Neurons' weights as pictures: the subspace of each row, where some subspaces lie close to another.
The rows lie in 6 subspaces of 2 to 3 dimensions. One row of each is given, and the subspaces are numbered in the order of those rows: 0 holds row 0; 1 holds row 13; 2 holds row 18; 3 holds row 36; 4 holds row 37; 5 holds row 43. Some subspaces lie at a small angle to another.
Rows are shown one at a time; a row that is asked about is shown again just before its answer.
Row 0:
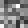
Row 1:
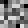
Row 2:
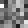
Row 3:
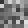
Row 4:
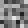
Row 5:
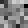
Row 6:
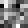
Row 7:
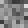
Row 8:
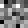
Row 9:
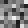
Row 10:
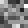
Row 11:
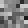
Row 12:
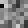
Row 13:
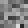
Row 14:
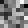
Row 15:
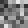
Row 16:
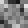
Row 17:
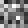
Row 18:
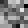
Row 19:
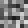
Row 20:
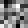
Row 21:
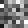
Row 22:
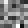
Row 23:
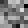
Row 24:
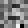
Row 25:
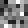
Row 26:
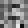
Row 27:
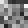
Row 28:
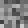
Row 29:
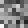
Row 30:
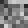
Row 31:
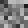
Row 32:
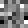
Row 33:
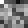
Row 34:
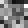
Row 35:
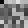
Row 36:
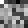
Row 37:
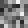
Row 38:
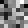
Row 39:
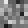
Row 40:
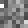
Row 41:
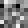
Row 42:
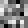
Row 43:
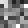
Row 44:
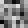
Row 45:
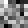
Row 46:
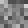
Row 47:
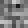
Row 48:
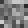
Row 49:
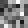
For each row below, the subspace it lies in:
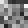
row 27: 1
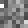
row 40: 0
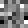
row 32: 0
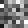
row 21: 0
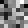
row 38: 0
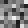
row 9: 2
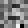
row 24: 1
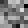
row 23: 2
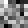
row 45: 4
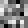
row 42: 4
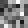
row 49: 4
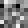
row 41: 3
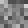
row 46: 1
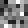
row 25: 4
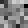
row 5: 5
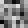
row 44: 2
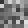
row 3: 3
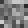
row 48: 5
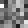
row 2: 0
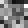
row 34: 5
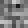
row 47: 2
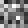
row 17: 4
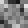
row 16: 2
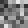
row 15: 4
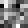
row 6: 3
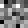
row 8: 3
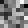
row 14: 0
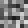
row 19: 2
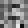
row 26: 1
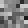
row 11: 0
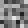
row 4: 2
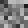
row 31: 1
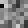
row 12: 3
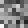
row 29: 0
